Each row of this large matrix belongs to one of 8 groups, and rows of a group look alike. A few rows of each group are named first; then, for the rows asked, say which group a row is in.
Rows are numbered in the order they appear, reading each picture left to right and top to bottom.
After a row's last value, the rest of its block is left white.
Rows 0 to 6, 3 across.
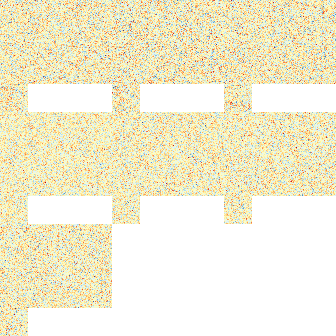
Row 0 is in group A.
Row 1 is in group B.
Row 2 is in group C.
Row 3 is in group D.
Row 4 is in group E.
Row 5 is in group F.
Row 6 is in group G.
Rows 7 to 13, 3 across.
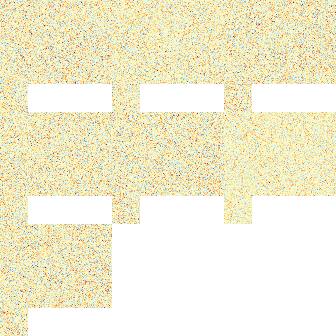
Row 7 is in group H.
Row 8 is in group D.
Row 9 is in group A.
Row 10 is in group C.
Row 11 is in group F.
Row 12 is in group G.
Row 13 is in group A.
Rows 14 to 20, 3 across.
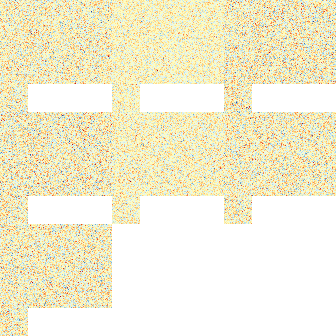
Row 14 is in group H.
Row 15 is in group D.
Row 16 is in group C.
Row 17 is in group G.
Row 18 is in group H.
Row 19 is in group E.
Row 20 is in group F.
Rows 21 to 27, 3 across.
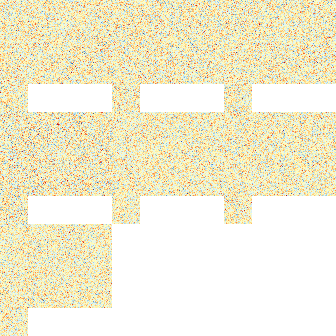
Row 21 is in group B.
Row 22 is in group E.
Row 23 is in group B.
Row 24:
G
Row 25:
C
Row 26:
E
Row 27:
G
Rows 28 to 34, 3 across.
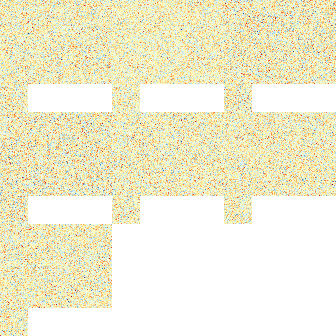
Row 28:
A
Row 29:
A
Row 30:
G
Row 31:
D
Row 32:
G
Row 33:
C
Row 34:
B
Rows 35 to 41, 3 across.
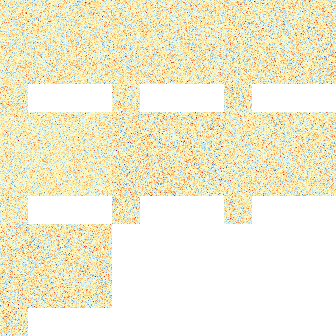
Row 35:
A
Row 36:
C
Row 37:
F
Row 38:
F
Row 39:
B
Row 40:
F
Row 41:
G
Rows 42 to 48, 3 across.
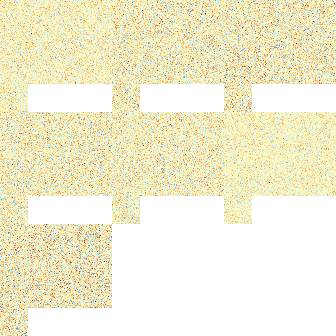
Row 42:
H
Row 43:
E
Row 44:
C
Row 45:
B
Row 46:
H
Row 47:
D
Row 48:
C
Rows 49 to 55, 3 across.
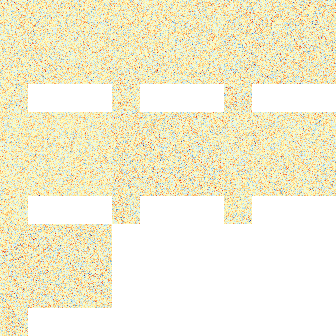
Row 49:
G
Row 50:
D
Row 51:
A
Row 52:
B
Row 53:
H
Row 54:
C
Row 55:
E
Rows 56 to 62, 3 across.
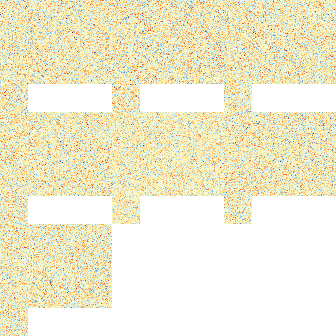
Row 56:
G
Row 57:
A
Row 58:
H
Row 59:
D
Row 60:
E
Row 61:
C
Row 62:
F
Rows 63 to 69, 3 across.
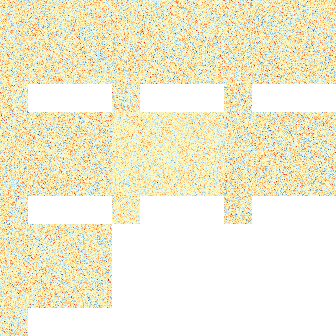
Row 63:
B
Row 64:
H
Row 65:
G
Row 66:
G
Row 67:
D
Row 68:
C
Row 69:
H
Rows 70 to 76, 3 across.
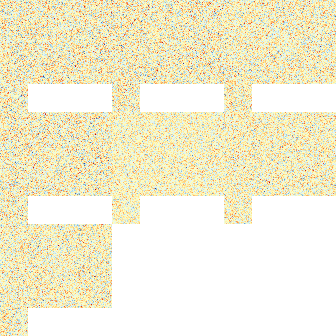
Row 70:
B
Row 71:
D
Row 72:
F
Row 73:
E
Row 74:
B
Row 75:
D
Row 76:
G
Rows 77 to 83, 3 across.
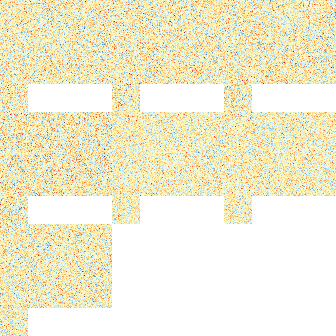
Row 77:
F
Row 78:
G
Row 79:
B
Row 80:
B
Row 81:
F
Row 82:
G
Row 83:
E
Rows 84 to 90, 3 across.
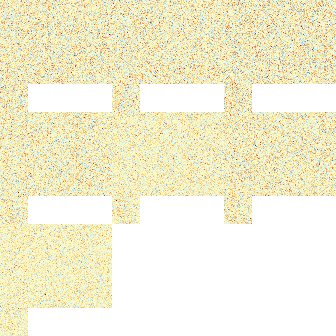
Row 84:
B
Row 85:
G
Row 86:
E
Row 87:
A
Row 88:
A
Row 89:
H
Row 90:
D
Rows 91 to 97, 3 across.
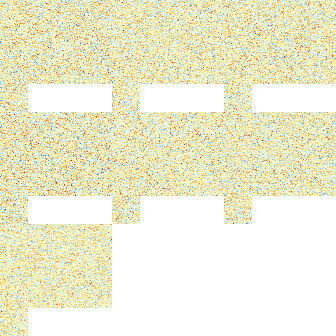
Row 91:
D
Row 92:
C
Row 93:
H
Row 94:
H
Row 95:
G
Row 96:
F
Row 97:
B
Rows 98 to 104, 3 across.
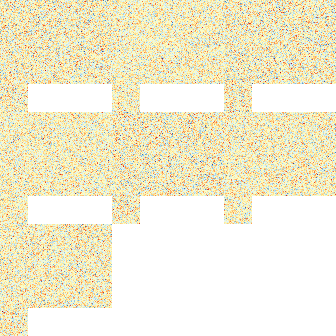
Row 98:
E
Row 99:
F
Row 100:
F
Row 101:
C
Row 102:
E
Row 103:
B
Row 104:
A
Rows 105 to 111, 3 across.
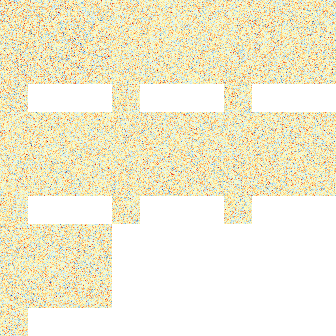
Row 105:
H
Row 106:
D
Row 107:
C
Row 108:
H
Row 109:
C
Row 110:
G
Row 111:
F
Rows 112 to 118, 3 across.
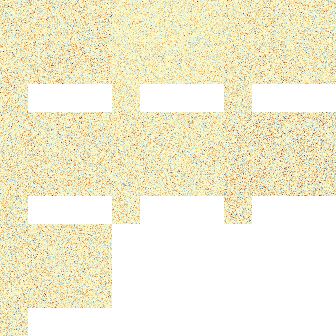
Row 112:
B
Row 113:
F
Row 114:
C
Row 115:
G
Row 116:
E
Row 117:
C
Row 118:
G
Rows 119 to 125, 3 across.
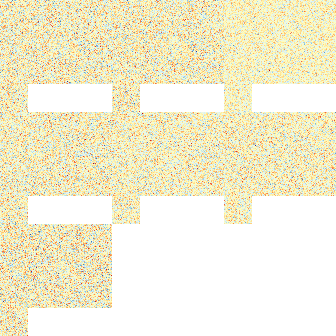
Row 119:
E
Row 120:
E
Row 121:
D
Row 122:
F
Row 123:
F
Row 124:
H
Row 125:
E
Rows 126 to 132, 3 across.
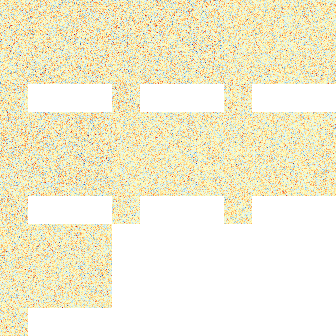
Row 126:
D
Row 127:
E
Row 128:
D
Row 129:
E
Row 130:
E
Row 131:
B
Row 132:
E
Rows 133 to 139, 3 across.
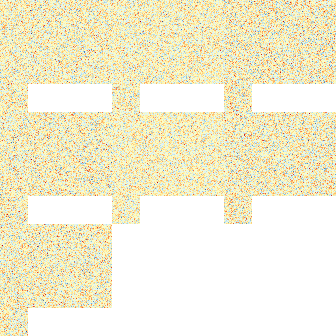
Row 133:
E
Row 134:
A
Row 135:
F
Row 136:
C
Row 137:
G
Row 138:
F
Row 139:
G
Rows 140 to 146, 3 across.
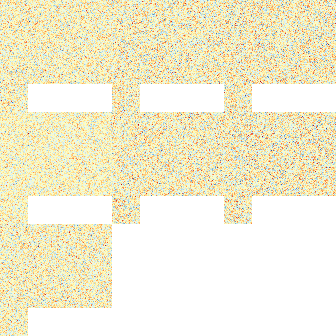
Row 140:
D
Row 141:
F
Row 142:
B
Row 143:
A
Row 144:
A
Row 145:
A
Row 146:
G
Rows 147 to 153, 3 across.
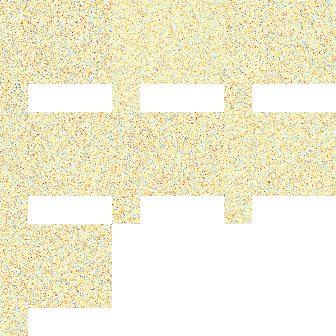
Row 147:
G
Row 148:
D
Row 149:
E
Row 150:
G
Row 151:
B
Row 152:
D
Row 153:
H
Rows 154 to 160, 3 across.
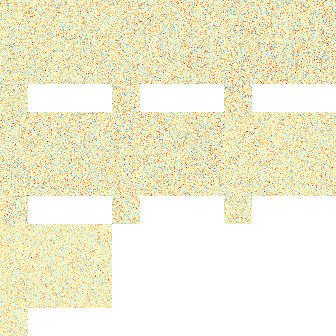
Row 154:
D
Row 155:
A
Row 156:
B
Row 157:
G
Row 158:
B
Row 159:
D
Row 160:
H
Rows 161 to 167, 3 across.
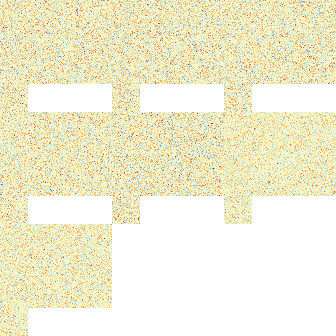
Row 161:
E
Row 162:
E
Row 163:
A
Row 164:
C
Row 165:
F
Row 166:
D
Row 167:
H
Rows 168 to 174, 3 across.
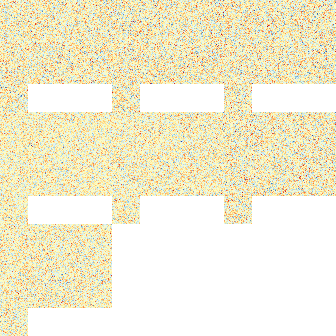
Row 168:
B
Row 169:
B
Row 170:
E
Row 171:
H
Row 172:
A
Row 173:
A
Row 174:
H
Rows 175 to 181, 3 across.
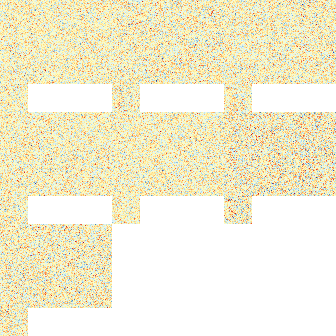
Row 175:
D
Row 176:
F
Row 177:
A
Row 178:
H
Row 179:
F
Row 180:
A
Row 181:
F
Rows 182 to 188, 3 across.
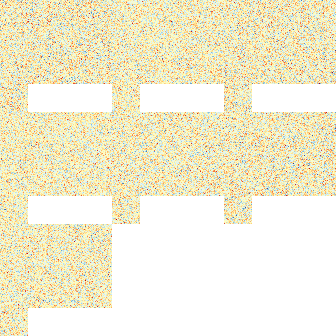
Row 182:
A
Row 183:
F
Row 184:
C
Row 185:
H
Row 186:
F
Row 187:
B
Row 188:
A
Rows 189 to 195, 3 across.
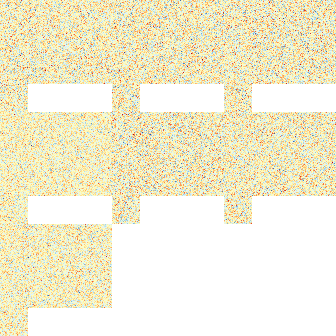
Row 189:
D
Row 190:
B
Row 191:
E
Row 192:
H
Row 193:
G
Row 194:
A
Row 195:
A
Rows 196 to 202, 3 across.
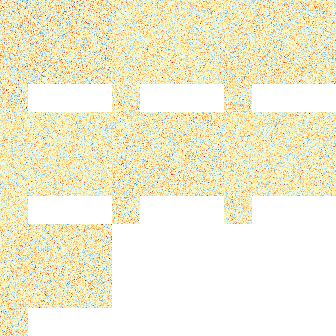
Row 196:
G
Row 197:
C
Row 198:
C
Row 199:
E
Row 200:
C
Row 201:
F
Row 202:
B
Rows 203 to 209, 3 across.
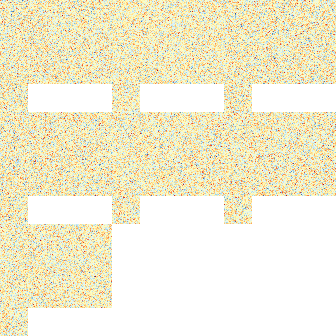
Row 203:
G
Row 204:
D
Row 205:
F
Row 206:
C
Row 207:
B
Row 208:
B
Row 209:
G
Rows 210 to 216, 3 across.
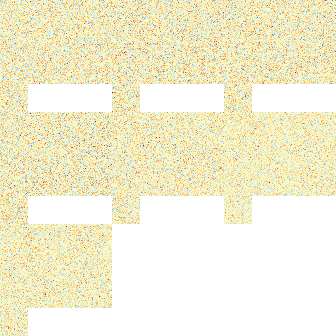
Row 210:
F
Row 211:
B
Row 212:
B
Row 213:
F
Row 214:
H
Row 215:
D
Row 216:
D
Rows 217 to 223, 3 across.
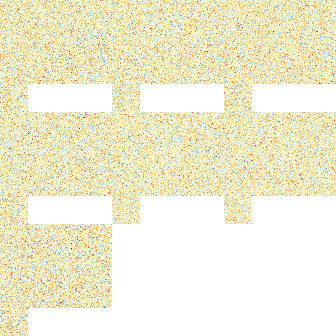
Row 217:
B
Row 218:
F
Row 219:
C
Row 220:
A
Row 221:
F
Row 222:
H
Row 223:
A
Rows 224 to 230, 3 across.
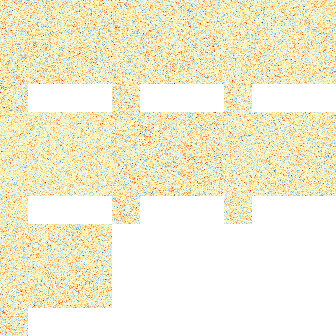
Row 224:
B
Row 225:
E
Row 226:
G
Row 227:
D
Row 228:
A
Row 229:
F
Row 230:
A
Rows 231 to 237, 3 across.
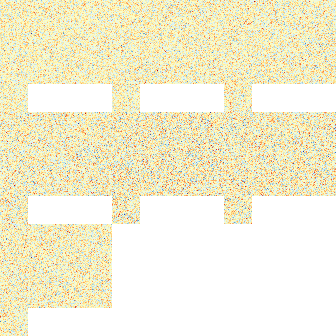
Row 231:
H
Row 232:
D
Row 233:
F
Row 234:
F
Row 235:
C
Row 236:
B
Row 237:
H
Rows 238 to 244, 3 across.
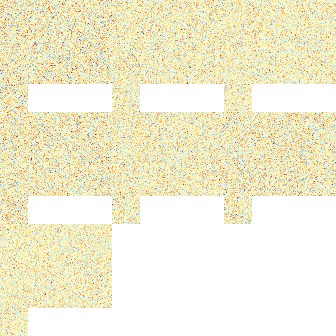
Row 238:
B
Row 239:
H
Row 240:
D
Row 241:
E
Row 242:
B
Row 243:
C
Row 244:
D
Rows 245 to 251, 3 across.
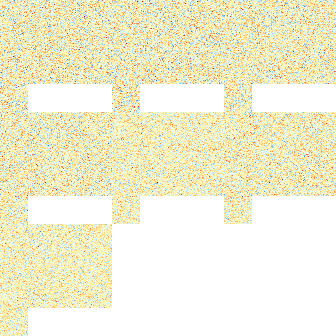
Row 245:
C
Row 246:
F
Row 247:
G
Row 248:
G
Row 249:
D
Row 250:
D
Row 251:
G
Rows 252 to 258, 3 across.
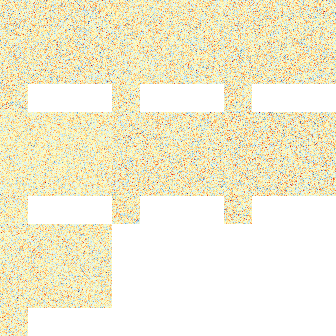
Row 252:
C
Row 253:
E
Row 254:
C
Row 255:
D
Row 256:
C
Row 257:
E
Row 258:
G
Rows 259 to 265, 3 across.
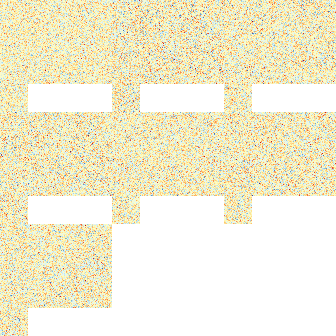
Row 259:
D
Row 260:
G
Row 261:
A
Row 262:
E
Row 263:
C
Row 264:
H
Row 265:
F
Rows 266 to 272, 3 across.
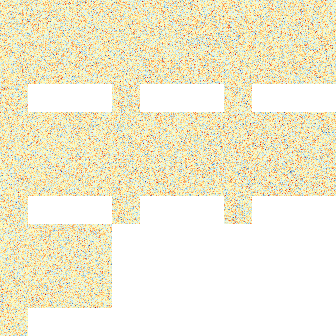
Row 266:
A
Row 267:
F
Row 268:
E
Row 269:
A
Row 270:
B
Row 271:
H
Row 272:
C
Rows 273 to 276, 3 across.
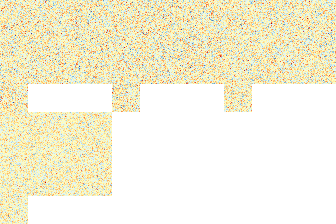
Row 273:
E
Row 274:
H
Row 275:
F
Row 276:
D
